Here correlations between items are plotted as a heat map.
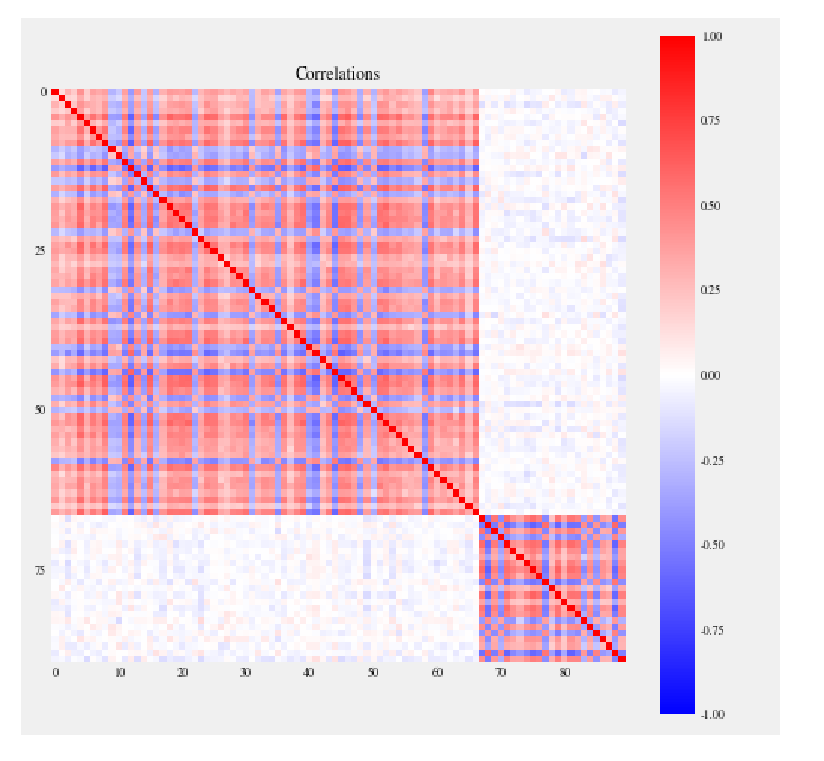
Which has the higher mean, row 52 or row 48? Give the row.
52
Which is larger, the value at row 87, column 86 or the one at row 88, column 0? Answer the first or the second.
the first
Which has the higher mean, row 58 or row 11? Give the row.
11
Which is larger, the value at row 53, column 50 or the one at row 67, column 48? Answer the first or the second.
the second
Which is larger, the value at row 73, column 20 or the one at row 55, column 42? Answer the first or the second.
the second
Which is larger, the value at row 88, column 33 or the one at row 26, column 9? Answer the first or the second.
the first
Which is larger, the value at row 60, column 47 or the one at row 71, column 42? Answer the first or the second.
the first
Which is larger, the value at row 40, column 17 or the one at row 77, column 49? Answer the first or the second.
the second
